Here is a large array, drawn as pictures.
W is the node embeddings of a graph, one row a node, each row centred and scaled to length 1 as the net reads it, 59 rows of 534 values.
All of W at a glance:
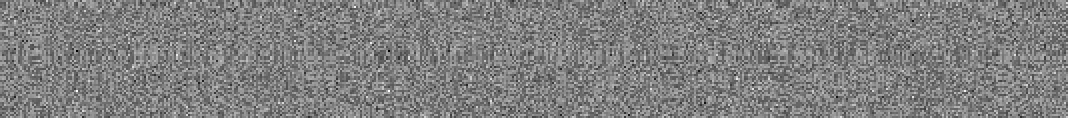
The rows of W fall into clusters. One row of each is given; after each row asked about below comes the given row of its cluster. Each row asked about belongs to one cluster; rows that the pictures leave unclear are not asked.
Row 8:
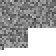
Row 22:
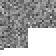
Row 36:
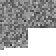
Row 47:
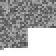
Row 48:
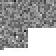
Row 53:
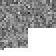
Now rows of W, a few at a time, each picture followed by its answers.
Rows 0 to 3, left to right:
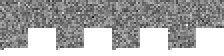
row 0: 53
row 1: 47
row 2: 47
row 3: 47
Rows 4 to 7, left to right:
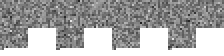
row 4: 8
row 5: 22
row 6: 8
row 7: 48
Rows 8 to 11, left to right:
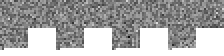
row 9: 53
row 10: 48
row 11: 36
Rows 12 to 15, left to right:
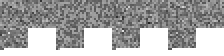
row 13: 48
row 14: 8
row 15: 22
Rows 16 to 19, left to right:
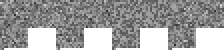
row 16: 47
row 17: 8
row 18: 48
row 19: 47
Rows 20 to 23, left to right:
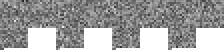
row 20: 22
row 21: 48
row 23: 36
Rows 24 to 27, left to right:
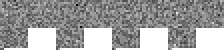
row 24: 22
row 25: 48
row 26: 48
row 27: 48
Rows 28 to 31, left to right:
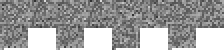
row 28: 36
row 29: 36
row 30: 48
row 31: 36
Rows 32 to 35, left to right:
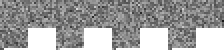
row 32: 22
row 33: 47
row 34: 53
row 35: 8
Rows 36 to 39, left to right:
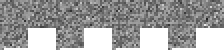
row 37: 47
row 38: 36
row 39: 36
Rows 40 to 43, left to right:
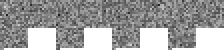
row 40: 47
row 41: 8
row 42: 36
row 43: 47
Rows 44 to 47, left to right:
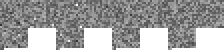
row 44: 8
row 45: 48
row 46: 8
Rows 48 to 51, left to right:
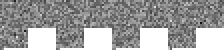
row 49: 36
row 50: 36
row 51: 8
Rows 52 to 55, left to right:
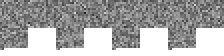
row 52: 8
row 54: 48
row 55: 53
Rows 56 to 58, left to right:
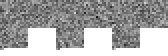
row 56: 47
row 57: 53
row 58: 47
